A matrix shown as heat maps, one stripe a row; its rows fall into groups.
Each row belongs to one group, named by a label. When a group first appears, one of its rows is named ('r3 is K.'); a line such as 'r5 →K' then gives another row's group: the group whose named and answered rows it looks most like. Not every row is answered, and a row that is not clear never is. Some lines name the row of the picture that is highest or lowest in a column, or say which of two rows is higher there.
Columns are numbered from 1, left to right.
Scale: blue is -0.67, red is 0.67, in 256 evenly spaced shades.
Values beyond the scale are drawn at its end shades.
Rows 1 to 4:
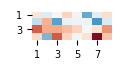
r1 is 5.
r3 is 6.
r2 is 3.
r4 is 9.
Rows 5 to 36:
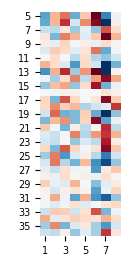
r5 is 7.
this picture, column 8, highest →18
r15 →7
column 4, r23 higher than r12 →Yes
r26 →3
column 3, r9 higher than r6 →No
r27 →5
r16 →9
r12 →3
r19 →3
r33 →7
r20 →7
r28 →9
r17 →9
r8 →9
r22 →9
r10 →7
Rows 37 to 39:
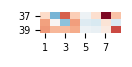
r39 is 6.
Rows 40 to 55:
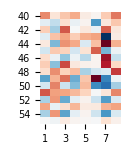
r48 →6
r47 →9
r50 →3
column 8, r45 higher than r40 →No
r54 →3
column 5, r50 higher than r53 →Yes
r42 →9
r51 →6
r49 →7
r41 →5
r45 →7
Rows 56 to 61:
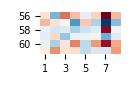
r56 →9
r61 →6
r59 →3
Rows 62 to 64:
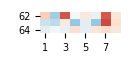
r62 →9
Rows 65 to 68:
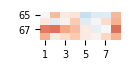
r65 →6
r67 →6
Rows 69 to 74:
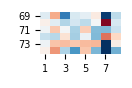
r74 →3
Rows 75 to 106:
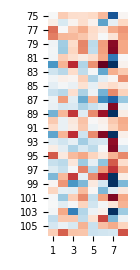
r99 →3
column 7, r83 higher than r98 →Yes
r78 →6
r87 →3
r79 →9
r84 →6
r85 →9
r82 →7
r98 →7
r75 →7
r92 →7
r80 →9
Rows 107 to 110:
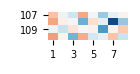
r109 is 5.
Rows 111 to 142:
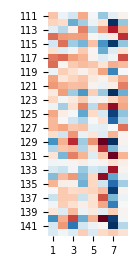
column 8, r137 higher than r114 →No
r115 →3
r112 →3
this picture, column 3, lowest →141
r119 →7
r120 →6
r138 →7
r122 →3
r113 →9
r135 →3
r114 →6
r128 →9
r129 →7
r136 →7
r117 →6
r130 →7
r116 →5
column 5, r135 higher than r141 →Yes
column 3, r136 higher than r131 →No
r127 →6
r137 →7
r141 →3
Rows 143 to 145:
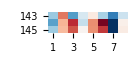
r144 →7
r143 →3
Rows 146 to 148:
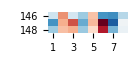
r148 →7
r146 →3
